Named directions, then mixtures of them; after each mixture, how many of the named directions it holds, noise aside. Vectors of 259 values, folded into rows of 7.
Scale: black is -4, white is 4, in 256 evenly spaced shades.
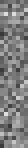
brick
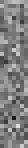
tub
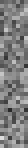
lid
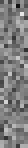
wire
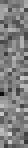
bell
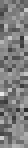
two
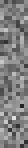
three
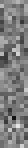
two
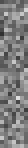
two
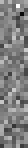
two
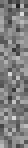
two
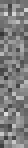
one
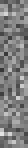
two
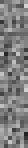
three
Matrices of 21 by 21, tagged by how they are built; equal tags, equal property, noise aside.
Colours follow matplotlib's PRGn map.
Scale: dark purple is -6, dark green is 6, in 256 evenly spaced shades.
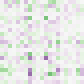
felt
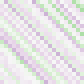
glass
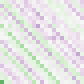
glass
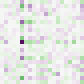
felt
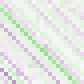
glass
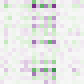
felt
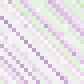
glass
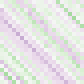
glass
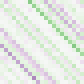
glass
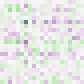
felt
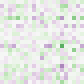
felt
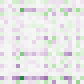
felt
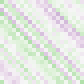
glass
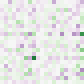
felt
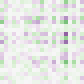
felt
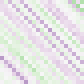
glass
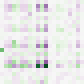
felt
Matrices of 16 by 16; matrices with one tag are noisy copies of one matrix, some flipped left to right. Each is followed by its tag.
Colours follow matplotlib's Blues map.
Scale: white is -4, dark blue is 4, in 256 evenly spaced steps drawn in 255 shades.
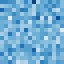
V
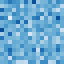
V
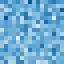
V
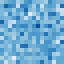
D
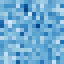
D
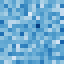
D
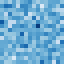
D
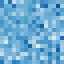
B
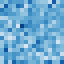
B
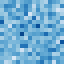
D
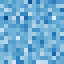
V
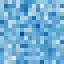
D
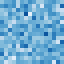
D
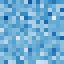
V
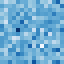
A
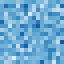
D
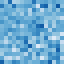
B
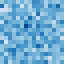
D
